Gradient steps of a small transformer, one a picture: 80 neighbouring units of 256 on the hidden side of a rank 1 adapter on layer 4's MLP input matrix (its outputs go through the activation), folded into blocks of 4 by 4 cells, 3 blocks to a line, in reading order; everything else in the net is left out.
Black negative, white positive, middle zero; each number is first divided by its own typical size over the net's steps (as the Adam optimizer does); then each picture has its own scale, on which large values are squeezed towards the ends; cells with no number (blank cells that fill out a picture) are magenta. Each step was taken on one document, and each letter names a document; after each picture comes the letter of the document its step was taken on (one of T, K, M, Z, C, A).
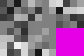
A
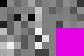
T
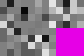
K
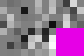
K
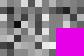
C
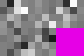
K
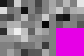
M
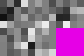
M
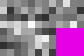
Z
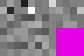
C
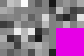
M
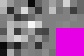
T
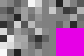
T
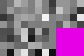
M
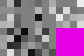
A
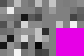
T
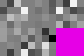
K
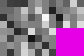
M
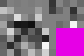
T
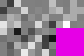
K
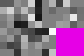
T
